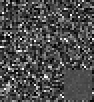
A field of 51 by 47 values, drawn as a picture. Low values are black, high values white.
Neither half mirrors the other. The values are skewed, with a long tail toward high values. There is no overall slope. The bottom right is the calmest part. Fine speckle covers the field. An odd patch, calmer than its surroundings, sits in the bottom right. There are no regular stripes. No single row or column stands out from its neighbours.
